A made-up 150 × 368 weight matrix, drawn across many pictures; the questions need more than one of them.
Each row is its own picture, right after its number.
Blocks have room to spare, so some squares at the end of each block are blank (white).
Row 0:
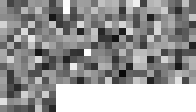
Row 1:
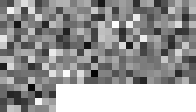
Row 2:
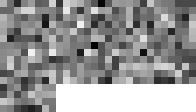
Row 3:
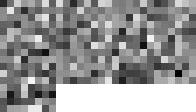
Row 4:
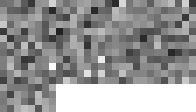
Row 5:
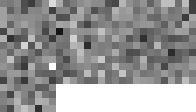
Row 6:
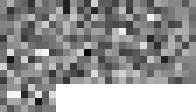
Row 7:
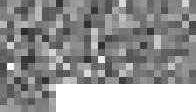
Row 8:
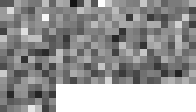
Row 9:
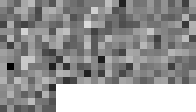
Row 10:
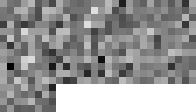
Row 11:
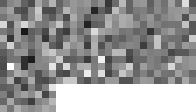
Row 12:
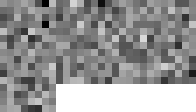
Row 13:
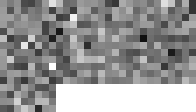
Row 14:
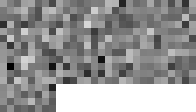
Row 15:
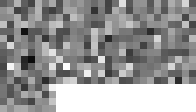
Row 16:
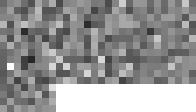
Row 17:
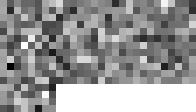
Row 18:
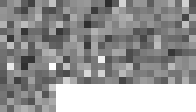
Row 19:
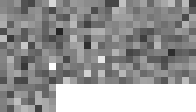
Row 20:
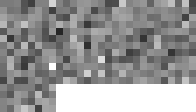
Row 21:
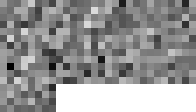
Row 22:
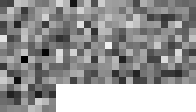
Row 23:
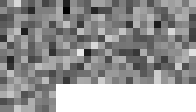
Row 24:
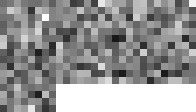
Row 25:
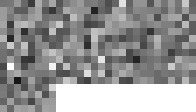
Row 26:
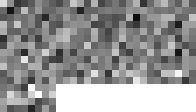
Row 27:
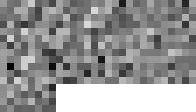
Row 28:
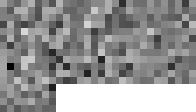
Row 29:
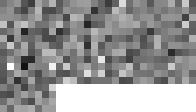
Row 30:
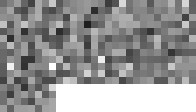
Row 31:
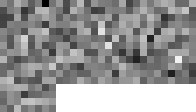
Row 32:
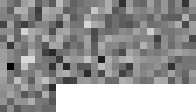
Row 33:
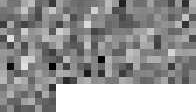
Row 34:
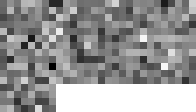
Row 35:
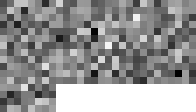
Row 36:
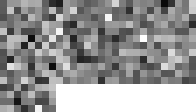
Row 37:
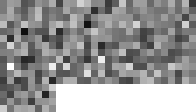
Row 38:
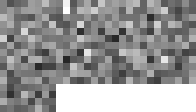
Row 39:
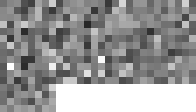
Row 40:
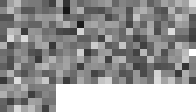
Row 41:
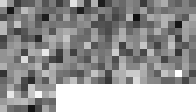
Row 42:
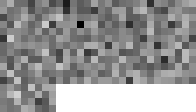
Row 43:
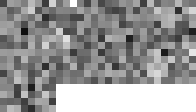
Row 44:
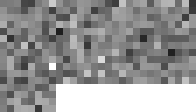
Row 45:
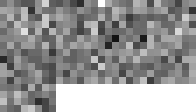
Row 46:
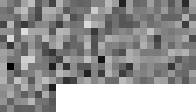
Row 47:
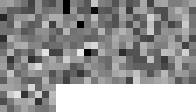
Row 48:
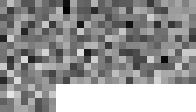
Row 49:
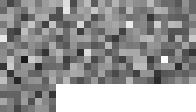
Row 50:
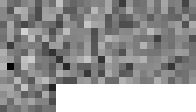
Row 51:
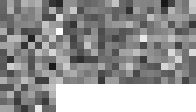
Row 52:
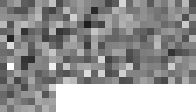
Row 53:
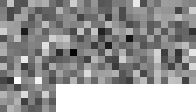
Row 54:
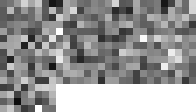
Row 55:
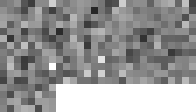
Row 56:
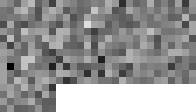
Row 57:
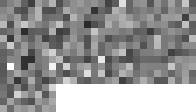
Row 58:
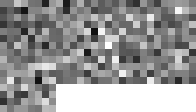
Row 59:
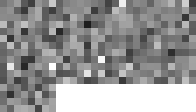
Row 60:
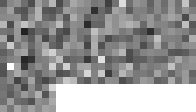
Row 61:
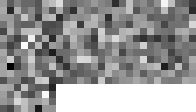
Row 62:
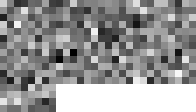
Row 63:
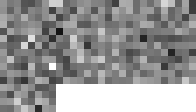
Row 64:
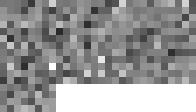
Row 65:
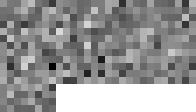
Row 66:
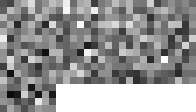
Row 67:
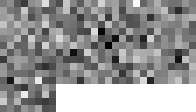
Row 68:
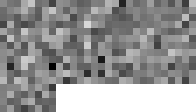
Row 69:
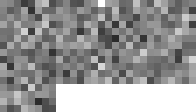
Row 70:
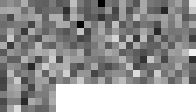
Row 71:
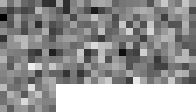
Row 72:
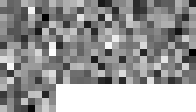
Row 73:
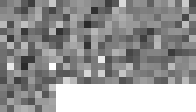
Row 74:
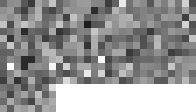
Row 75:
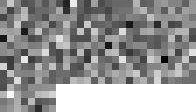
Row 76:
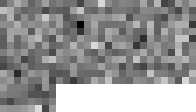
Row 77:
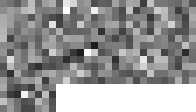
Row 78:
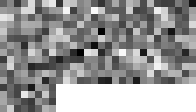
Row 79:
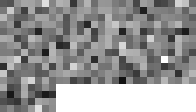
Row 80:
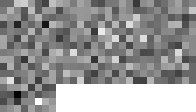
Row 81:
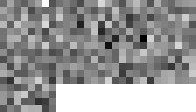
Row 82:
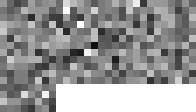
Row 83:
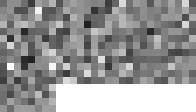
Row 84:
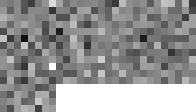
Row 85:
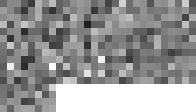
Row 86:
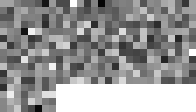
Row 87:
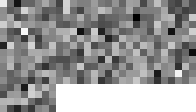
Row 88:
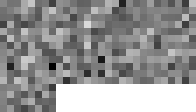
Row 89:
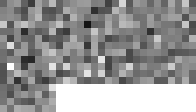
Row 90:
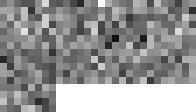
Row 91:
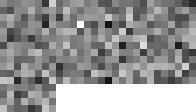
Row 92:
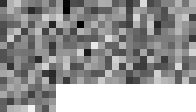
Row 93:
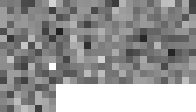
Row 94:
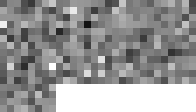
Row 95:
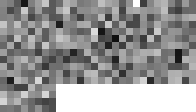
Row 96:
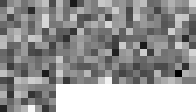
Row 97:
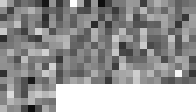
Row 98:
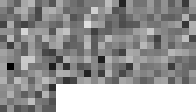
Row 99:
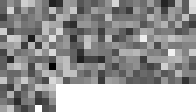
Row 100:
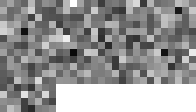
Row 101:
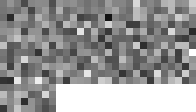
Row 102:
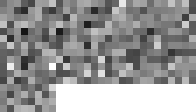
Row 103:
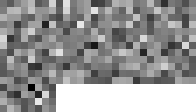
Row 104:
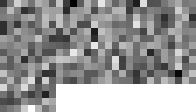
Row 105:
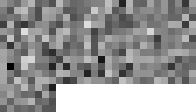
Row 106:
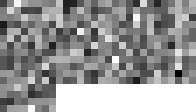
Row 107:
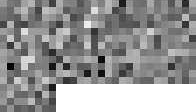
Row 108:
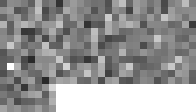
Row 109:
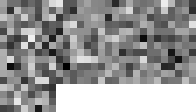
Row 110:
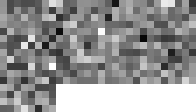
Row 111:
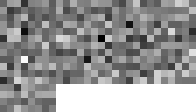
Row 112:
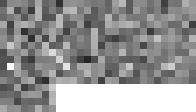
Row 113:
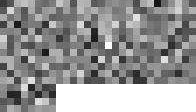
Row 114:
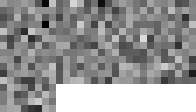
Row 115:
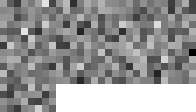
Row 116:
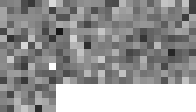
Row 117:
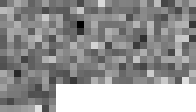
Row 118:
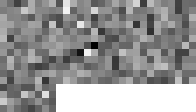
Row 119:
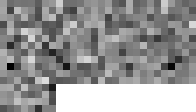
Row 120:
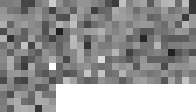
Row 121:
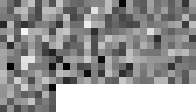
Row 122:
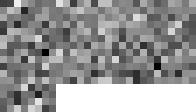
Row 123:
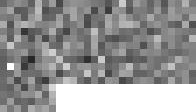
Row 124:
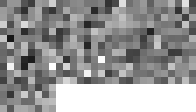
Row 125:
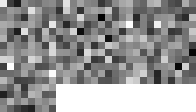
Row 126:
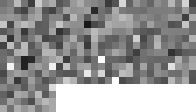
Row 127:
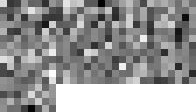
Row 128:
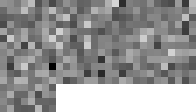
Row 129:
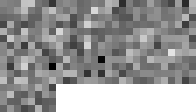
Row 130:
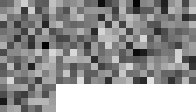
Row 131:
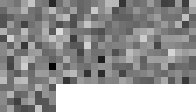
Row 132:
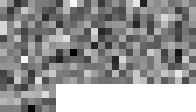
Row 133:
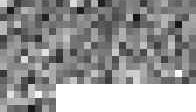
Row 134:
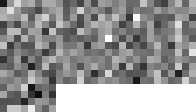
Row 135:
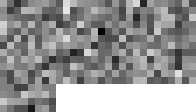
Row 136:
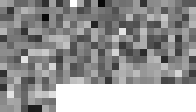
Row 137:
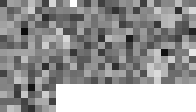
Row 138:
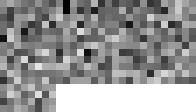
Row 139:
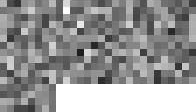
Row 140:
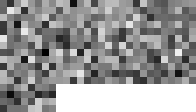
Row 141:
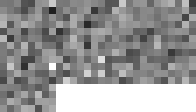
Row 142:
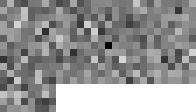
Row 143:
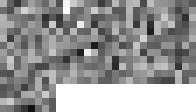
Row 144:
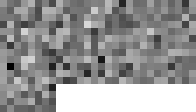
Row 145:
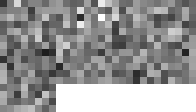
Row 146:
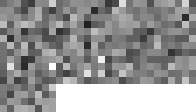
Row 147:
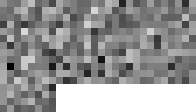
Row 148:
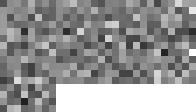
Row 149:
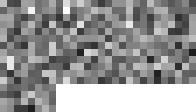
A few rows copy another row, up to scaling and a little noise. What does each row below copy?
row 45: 90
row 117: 76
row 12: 114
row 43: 137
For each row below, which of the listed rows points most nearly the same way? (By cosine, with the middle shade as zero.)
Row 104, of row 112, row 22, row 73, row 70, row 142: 22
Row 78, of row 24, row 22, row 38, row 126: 38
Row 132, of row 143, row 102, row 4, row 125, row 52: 143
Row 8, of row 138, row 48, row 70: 70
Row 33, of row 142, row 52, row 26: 142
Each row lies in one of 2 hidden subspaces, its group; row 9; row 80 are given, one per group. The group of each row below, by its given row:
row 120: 9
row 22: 80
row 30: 9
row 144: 9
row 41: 80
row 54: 9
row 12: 80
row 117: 80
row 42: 80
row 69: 80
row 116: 9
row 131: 9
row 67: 80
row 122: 80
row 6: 80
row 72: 80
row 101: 80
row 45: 80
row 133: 80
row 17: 9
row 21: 9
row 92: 80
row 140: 80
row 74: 9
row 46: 9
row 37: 9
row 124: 9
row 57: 9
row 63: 9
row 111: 80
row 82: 80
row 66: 80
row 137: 80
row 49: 80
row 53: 80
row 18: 9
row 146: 9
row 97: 80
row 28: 9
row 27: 9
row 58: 80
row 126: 9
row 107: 9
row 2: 80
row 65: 9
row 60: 9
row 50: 9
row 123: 9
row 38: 80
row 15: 9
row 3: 80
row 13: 9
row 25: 9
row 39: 9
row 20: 9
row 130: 80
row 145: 80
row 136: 80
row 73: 9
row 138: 80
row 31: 80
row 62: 80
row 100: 80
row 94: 9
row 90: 80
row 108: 9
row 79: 80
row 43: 80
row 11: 9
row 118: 80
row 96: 80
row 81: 80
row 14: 9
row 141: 9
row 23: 80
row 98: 9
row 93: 9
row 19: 9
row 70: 80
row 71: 80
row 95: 80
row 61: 9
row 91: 80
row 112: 9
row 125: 80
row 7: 9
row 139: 80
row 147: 9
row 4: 9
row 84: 9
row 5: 9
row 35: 80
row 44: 9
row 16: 9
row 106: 80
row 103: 80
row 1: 80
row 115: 80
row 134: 80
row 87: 80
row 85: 9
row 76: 80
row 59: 9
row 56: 9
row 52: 9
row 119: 9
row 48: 80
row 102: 9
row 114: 80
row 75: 80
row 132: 80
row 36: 9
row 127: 80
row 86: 80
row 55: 9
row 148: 80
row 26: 80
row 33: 9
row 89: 9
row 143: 80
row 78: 80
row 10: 9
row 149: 80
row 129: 9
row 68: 9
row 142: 80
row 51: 9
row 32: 9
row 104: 80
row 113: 80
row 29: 9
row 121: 9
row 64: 9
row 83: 9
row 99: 9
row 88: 9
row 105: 9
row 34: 9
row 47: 80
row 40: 80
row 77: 80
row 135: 80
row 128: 9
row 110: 9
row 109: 9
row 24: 80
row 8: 80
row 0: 80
